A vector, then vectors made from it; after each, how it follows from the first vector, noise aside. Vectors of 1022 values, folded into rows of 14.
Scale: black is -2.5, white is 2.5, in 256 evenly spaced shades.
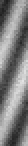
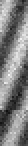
wrapped around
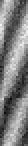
wrapped around
